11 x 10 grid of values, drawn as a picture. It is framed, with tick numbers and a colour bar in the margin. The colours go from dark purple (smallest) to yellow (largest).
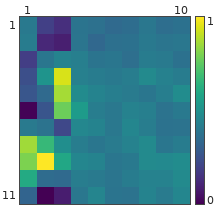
On average the colour sits 40% of the way up the scale. The right part is calmer, past a seam about 30% of the way across. The ninth with the highest average is the bottom left.
